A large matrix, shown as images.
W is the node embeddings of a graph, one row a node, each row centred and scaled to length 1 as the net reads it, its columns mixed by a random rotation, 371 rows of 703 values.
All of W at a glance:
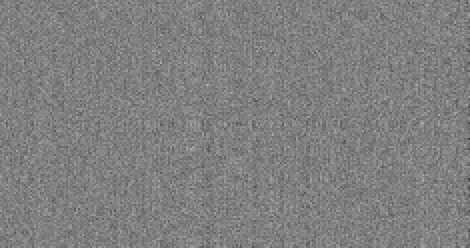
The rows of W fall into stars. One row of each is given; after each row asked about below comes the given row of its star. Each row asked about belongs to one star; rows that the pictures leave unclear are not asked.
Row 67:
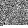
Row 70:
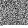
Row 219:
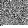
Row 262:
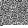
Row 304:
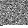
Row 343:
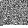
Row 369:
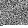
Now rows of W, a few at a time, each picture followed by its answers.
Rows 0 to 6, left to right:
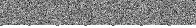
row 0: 343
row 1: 70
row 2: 369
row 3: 304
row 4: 304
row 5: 67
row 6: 219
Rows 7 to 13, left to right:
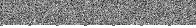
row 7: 369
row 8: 67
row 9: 304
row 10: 343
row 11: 369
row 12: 369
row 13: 67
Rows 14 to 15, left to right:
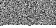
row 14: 343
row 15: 343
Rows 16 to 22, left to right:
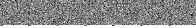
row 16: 262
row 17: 67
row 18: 70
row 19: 369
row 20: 369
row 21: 369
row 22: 70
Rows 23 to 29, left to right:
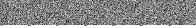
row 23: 70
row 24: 369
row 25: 70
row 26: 70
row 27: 70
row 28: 262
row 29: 70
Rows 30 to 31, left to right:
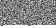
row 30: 262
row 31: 343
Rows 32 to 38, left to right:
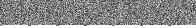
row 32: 219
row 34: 343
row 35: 262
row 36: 369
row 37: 70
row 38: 304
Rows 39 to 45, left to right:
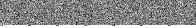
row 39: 219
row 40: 262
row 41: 67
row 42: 219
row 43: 262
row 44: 304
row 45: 343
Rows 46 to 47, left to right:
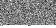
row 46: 219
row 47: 304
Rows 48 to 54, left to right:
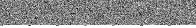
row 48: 219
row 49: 262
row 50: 369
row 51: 219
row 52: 219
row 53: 67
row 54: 304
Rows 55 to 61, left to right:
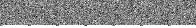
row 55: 369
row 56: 343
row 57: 67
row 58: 262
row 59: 70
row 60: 67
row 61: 67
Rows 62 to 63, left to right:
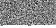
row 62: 70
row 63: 219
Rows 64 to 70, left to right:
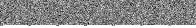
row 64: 67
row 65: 304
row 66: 262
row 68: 219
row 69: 70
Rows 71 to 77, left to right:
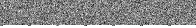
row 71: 343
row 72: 369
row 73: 304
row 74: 343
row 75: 343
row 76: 343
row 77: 262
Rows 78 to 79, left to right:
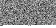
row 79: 219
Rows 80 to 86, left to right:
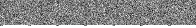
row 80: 219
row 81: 219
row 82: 304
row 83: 369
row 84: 369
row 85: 67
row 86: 304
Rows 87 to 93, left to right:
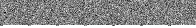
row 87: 67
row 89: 343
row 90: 343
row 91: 304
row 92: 70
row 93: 369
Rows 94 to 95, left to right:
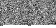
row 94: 67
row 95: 67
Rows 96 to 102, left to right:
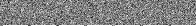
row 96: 343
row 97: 304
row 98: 262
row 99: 67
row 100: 70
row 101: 262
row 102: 70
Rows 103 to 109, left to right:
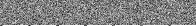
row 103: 262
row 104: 304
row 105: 343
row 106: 304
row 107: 304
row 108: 70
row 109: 262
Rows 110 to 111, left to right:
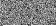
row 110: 70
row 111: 67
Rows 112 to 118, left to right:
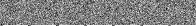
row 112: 70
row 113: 304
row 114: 67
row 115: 219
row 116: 304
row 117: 262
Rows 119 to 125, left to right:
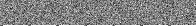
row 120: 262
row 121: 262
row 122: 70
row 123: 70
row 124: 343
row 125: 369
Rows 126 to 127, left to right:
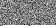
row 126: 343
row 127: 70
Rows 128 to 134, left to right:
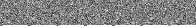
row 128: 70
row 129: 262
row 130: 70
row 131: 343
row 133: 70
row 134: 70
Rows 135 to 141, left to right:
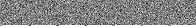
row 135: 70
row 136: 304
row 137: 343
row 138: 70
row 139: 219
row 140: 70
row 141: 219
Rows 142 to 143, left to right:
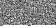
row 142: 262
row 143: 343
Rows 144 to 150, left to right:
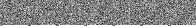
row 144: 70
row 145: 304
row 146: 343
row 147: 262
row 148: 67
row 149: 262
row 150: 369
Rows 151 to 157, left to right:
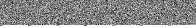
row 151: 369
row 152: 369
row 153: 70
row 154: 369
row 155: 70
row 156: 369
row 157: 219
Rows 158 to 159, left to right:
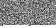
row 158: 219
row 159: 369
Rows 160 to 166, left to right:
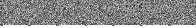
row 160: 67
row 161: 262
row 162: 67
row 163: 70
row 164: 343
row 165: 369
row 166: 343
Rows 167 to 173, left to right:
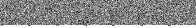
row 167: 70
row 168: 304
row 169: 67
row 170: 343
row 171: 343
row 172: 262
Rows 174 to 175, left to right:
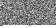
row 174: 304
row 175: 70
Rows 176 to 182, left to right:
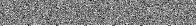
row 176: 70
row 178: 67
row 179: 219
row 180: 262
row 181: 304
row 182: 369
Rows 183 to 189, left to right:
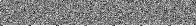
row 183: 262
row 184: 262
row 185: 262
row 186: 262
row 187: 262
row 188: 262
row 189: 304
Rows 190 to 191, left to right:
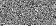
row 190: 343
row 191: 369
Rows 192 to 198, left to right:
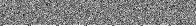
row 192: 262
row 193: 67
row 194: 219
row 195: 262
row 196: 304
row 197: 304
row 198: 70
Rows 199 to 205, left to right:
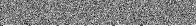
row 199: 67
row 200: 70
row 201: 70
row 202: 70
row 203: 67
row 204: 343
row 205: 219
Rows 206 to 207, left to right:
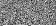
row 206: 70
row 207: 67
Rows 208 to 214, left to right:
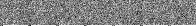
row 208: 67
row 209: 343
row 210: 67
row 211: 304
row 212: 67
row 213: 67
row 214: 219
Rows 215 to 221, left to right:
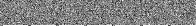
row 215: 262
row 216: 304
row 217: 343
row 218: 219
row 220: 369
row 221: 369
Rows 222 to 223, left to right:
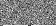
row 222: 262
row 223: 262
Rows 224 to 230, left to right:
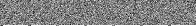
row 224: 262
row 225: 262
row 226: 369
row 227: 219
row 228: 369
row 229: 70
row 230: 262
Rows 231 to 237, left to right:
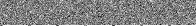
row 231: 304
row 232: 70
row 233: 262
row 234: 219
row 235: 304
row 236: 219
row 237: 219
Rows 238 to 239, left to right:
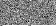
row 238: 304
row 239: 219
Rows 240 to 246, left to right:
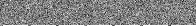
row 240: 219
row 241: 304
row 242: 369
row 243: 219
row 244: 304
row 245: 219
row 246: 304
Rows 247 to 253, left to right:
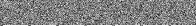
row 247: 262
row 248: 369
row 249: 369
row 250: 70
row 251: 219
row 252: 219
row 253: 70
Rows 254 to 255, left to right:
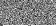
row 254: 304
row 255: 219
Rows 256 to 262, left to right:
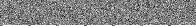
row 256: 67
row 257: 304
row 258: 219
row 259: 304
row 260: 304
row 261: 343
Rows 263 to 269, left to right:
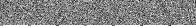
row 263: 219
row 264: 343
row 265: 262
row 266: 70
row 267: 262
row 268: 262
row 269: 343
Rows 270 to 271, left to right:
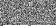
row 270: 262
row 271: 343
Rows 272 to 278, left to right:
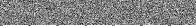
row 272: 343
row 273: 304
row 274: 343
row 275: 70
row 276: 219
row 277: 67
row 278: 219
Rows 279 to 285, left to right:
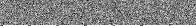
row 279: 262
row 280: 369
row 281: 369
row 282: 67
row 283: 219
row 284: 304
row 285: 70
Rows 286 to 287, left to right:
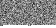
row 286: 262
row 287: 369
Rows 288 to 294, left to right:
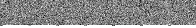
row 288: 343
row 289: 70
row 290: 343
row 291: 343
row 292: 343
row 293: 219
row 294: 369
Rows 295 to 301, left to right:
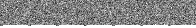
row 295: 67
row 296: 262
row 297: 67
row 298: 304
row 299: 343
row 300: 369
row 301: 70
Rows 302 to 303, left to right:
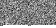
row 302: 67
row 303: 343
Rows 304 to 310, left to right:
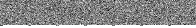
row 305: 304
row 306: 219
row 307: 262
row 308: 262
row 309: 369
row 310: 262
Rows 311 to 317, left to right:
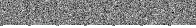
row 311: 343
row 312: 67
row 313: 343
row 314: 67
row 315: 343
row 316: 343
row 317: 67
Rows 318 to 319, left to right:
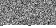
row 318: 67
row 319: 304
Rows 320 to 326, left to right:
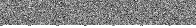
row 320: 304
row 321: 343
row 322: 343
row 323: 304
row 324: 219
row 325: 219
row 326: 70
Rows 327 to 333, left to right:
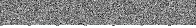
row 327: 70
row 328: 67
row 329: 67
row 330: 219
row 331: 369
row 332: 70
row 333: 343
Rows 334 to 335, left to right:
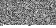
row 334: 219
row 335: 304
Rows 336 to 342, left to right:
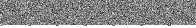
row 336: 70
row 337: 262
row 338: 304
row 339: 262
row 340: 262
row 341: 304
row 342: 262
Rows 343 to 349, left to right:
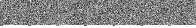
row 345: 67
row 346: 369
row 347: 70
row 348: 369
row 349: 219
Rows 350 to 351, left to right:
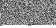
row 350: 219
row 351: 369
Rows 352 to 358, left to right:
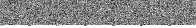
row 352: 70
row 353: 67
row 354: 219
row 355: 67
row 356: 369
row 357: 343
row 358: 369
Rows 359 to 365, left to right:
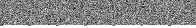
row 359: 262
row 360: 67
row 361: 304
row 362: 262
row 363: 219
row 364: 219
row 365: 262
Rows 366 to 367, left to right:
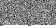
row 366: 67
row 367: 262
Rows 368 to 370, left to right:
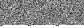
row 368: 262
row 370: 262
